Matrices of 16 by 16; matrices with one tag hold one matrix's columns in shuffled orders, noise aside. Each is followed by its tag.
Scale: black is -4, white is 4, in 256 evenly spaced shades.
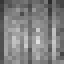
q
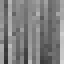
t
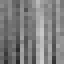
t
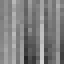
t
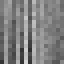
t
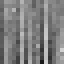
t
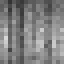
q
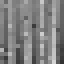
t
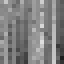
t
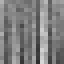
t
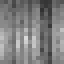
q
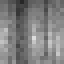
q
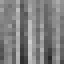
t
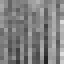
t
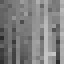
t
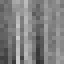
t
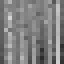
t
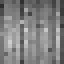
q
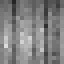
q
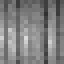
q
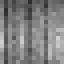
q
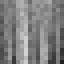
t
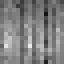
q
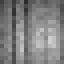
q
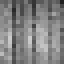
q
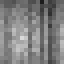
q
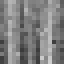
t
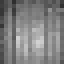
q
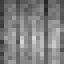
q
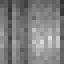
q
